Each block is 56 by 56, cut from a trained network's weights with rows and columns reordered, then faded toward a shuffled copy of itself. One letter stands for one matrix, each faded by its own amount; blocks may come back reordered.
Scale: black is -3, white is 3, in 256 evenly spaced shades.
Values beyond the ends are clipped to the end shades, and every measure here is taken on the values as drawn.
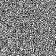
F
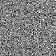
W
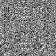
F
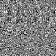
F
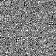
W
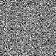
W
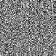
F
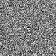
F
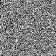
W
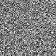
F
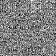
W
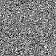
W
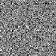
F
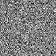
W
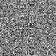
W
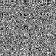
F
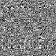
F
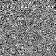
F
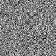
F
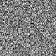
F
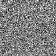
W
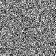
F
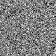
W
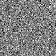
W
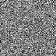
W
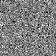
F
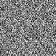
F
